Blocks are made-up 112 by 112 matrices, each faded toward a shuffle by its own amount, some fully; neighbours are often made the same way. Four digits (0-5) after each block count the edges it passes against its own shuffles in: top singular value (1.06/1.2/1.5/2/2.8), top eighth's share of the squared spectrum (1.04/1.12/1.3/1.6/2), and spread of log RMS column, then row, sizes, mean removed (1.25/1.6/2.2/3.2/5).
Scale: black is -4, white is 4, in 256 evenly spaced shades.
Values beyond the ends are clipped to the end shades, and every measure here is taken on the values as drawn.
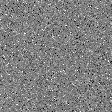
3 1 0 0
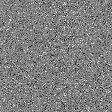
3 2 0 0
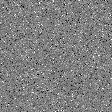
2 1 0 0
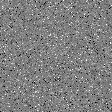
0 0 0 0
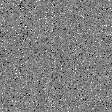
1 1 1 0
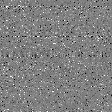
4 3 1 2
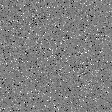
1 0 0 0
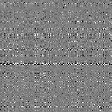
5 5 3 4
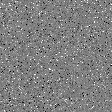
2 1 0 0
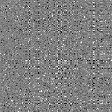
5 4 3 3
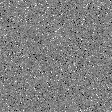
0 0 0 0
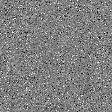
0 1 1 1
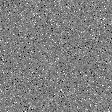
0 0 0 0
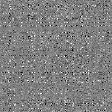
2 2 3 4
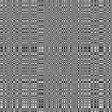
5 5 5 5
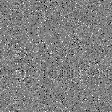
4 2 1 1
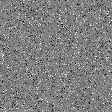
0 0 0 0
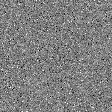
1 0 0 0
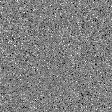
3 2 0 1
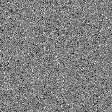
0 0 2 0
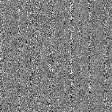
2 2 4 0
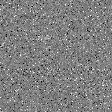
3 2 0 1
